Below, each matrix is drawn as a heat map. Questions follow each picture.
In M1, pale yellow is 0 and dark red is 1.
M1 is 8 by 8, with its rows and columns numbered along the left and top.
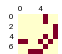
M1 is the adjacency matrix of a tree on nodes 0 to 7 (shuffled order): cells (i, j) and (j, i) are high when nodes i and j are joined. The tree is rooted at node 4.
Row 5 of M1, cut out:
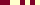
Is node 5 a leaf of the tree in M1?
no
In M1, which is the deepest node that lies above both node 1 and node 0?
5
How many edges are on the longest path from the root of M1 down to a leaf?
2
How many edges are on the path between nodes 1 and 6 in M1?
2
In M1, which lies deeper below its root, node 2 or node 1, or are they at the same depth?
the same depth
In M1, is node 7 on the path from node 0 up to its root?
no
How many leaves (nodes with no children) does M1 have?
5
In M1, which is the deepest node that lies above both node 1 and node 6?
5
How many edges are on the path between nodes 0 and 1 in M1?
2
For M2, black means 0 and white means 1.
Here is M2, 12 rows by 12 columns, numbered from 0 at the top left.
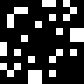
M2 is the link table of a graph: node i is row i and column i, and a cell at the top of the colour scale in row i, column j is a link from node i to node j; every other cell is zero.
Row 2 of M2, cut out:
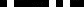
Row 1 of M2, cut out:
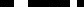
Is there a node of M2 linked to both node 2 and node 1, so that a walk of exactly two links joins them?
no
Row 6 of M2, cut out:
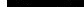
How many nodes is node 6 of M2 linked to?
1
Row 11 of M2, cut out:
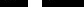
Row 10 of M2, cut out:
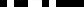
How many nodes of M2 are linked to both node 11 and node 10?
2
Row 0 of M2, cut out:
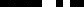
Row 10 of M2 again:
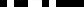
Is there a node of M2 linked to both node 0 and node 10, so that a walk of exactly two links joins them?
yes
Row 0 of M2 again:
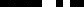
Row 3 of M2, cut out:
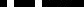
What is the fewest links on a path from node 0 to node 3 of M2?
4
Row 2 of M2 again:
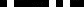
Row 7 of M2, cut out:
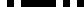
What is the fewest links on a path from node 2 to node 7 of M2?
1
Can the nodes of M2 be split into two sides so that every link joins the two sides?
yes
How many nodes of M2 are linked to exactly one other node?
1
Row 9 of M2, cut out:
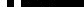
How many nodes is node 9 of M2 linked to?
2
